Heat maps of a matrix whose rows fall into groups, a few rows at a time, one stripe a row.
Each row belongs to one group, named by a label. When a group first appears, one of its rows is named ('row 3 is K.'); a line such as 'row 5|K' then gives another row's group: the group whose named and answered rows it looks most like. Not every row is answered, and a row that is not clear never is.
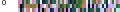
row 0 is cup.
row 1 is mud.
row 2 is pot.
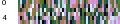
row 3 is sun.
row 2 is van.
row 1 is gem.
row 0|gem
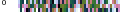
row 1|pot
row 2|sun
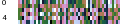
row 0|cup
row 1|cup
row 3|sun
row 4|gem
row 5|sun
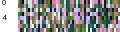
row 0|gem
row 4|sun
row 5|sun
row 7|cup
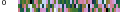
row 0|mud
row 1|van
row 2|cup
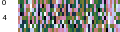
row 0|van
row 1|pot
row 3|mud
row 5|mud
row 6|cup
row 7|cup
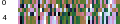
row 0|mud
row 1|mud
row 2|van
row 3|mud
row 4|mud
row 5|mud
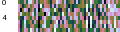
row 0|van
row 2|pot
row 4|gem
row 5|cup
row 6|cup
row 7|pot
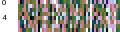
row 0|mud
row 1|van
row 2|van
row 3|gem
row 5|cup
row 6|mud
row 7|mud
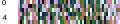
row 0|pot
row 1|pot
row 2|mud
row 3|cup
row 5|sun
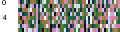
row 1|sun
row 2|van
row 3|mud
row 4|van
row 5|gem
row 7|gem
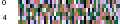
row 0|sun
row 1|gem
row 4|sun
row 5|sun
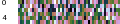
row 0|gem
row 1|pot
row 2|van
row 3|van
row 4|pot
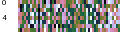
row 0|van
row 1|sun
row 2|cup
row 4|cup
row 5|pot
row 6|mud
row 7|van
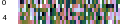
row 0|mud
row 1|sun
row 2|sun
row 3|pot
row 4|pot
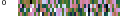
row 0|mud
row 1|gem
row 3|van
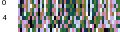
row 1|van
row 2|mud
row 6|van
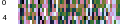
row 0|mud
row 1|van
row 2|mud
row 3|mud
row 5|pot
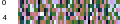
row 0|mud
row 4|gem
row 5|cup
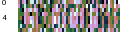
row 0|sun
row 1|cup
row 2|gem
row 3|gem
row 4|gem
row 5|gem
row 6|gem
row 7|van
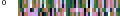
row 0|van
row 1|van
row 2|gem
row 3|gem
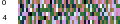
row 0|sun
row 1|mud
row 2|cup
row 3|pot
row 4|gem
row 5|gem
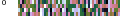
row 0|gem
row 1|van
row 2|sun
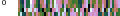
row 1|cup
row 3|gem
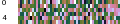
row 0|sun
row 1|van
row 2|pot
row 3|cup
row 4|gem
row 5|van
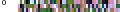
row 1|mud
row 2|cup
